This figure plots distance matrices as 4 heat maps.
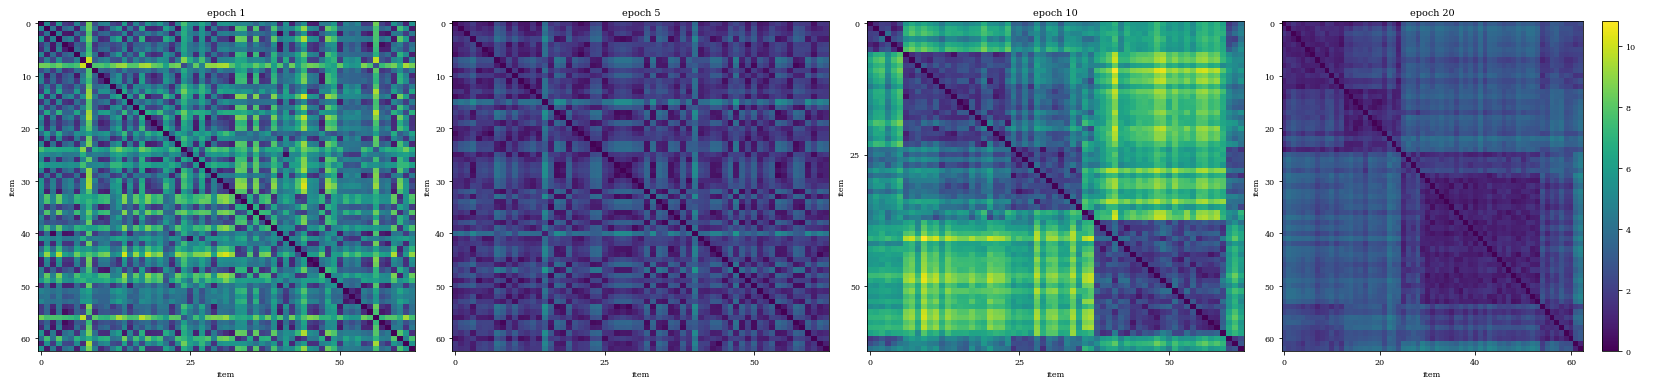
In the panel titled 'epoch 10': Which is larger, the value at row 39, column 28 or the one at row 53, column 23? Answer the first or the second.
the first
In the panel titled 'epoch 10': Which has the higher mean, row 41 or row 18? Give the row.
41
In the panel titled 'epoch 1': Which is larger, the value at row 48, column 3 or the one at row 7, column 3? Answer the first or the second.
the first
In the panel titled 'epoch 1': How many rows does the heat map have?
63
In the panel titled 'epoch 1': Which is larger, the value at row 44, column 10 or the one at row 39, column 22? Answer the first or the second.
the first
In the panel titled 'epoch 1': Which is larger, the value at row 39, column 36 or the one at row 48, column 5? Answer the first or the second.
the second
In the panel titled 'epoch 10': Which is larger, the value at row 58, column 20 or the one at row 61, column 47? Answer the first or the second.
the first
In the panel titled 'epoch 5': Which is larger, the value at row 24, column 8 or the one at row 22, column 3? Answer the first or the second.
the second
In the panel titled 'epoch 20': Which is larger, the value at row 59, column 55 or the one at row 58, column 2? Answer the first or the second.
the second
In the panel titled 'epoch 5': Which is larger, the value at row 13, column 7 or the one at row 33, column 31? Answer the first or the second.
the first
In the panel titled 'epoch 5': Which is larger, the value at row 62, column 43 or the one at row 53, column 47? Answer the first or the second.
the second
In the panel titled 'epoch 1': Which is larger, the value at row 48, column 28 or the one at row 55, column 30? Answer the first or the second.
the first
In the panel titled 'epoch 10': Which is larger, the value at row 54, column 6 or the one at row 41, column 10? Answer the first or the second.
the second
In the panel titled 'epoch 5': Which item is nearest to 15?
40
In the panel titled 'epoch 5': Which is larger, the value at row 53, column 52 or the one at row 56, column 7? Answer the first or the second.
the second
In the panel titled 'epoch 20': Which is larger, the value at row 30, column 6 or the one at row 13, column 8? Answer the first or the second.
the first
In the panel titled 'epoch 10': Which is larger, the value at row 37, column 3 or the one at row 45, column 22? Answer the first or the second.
the second
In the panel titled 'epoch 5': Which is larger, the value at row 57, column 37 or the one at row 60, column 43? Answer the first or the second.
the first
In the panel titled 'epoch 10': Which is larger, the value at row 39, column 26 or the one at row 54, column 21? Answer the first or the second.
the second
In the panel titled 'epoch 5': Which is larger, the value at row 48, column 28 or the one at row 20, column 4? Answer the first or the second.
the first
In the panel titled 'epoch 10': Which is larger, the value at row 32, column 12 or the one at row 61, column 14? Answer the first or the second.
the second
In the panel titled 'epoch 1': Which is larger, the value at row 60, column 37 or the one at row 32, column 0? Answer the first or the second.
the first
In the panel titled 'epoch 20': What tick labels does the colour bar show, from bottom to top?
0, 2, 4, 6, 8, 10
